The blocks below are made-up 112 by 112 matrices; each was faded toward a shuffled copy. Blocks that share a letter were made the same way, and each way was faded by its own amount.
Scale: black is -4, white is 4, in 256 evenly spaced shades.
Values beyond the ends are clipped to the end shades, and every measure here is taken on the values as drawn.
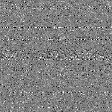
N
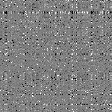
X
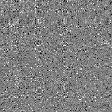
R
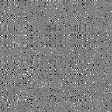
X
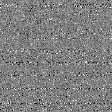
N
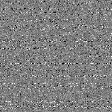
N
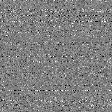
N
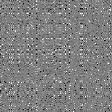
X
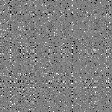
X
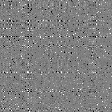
X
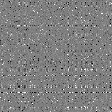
X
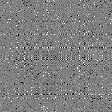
X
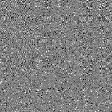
R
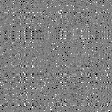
X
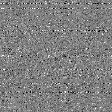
N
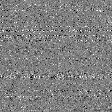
N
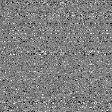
N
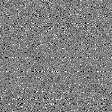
N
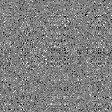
R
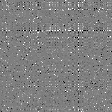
X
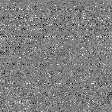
N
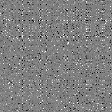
X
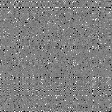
X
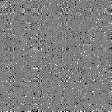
X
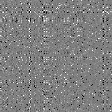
X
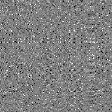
R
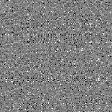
R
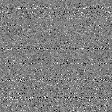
N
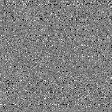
N
